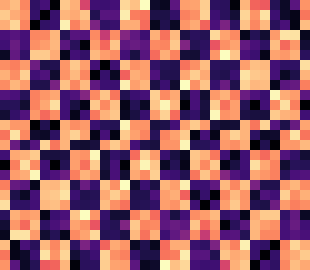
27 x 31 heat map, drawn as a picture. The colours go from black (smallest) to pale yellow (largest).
A half turn leaves it unchanged. The values fall into two levels. There is no overall slope. A checkerboard runs through the table.
